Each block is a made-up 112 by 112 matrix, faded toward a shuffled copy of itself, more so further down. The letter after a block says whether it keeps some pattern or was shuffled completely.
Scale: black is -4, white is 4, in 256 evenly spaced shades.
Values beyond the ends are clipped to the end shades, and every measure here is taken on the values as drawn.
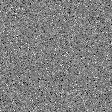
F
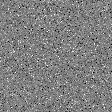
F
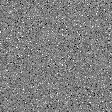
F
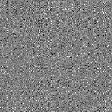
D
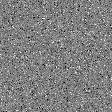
F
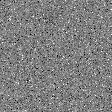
F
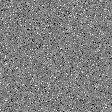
F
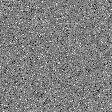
F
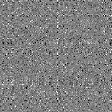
D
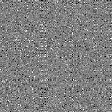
D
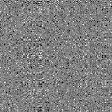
D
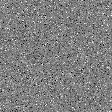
F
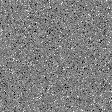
F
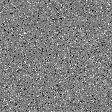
F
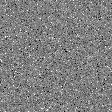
F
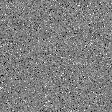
F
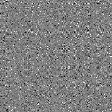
D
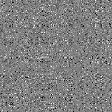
D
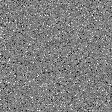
F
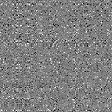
D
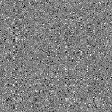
D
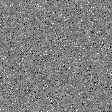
F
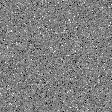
F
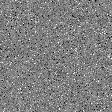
F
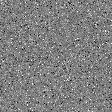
F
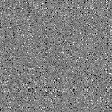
D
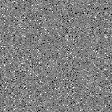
D
